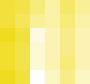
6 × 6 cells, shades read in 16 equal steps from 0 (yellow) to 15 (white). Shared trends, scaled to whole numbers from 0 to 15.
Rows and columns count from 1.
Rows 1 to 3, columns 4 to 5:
9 5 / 9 6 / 10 7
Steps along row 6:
up up down down up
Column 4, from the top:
9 9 10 10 10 11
